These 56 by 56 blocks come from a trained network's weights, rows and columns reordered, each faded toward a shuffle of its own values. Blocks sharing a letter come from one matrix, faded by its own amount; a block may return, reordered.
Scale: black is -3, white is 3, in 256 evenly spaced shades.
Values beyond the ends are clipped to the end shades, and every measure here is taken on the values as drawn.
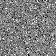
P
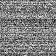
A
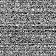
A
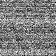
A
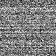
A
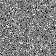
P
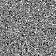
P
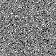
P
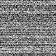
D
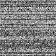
D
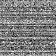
D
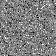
P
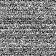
A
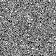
P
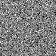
P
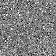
P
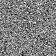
P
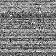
D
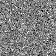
P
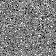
P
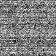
A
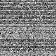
D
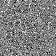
P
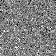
P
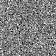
P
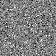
P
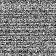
A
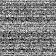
D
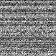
D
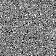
P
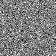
P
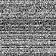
D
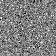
P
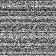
D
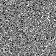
P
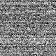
A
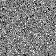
P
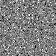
P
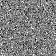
P
